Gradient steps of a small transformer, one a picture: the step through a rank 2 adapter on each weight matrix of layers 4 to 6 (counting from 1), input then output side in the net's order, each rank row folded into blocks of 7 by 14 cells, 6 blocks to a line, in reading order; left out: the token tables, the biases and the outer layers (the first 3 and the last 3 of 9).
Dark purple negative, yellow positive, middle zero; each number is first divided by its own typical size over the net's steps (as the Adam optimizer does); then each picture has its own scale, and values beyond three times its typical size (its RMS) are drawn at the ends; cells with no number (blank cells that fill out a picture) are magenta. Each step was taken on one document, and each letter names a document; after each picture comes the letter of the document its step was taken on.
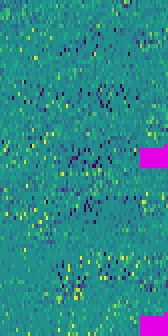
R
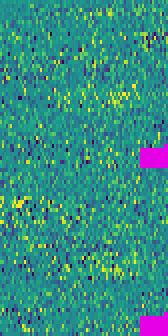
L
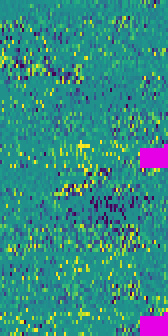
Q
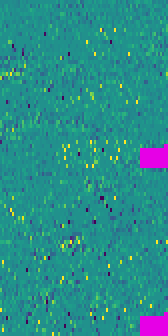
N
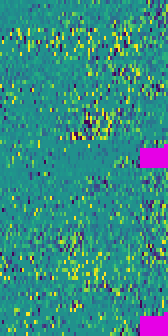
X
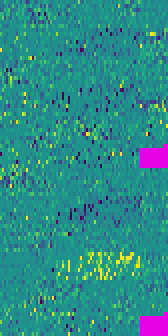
R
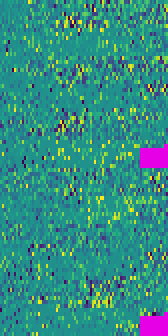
X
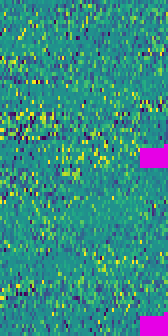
L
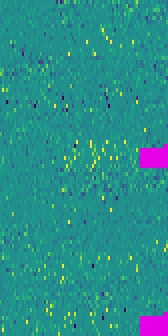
N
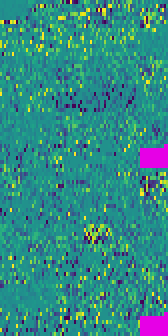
Q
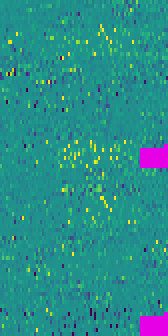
N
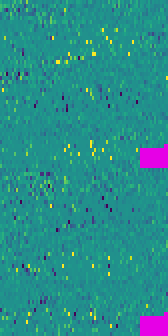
N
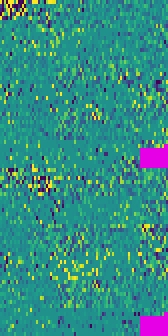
X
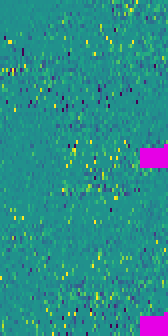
N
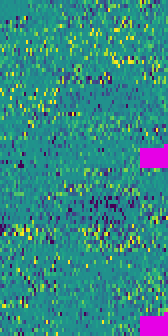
Q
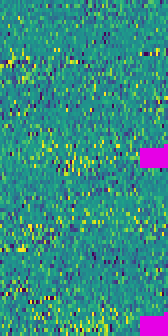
L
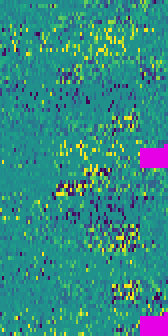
Q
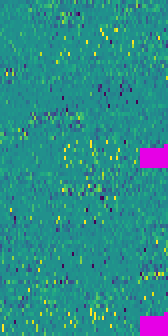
N
